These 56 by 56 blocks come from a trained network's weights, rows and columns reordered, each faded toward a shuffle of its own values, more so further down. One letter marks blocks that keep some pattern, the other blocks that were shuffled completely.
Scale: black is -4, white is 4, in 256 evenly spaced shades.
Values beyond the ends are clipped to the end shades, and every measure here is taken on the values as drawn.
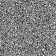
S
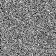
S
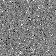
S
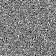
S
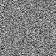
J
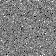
S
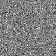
J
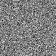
S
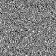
J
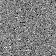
S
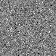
S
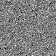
S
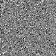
J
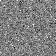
S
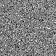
S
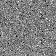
S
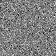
S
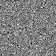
S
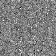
J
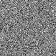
S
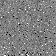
J
